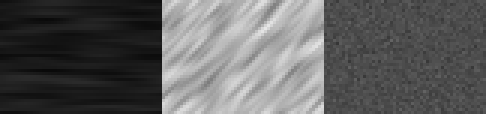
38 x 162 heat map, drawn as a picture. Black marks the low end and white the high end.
It is made of 1 by 3 panels. Panel 1,1: very low, streaked across, faint in contrast. Panel 1,2: high, slanting up to the right. Panel 1,3: low, fine-grained, faint in contrast.
